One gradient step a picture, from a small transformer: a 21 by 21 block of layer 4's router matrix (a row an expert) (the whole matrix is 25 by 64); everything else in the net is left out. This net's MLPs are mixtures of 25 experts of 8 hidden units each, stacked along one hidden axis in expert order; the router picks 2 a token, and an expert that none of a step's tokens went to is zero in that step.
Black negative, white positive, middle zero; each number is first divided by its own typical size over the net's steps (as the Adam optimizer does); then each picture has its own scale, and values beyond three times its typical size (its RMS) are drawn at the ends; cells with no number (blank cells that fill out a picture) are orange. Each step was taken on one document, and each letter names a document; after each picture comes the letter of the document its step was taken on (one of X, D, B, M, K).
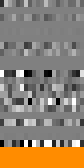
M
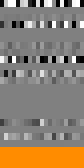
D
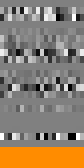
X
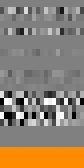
M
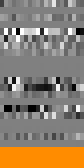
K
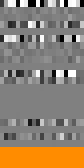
D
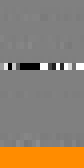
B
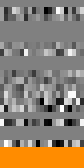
M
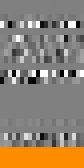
D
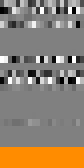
D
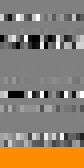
X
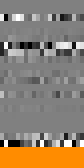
X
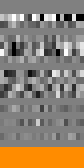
X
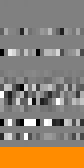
M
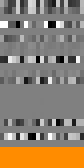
D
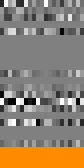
M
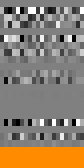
D
